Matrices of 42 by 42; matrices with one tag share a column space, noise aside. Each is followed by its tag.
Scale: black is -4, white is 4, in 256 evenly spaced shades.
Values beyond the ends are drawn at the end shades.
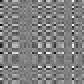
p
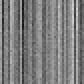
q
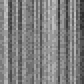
q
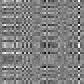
p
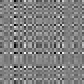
p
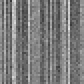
q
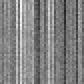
q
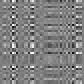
p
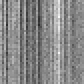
q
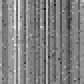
q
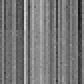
q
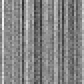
q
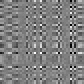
p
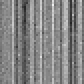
q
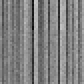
q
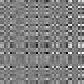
p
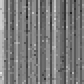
q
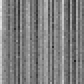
q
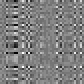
p
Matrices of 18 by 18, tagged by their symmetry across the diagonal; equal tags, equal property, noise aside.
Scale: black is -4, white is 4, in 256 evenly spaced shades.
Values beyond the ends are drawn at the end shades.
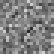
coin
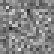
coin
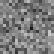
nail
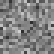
coin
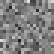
nail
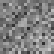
coin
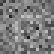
coin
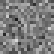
nail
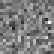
nail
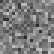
coin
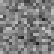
nail
